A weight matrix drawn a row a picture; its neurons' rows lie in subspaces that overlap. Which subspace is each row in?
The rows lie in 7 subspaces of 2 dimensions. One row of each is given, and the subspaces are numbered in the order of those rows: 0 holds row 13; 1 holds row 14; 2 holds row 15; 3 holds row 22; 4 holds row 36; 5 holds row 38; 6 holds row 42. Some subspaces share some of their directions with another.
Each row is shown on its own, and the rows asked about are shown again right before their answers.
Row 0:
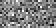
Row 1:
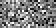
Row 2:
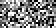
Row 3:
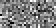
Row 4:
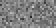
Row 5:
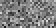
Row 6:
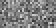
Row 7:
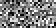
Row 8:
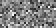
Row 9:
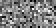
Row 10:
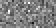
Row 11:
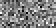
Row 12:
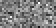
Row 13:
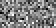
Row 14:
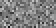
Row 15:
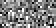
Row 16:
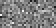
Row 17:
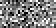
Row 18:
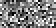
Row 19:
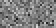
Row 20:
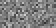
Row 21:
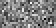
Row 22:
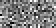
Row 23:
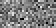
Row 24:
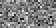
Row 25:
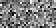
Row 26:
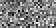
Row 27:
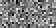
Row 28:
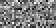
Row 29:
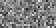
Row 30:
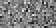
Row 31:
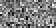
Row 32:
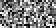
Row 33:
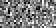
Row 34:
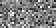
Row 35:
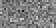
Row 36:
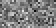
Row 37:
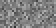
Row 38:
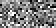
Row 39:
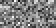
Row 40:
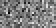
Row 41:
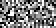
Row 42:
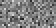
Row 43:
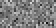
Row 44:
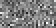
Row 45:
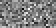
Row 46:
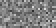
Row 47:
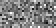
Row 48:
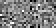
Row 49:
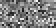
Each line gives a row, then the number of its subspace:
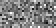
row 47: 3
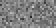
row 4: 3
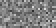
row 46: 6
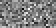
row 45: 2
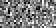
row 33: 0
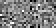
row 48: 3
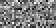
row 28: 4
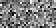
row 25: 5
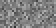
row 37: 1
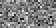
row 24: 4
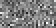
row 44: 1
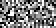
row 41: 0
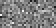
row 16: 3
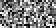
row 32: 2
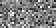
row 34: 5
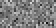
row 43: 1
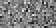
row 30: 0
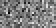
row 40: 0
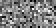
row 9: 3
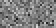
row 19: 1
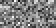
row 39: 4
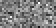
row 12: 3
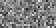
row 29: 2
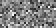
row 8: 5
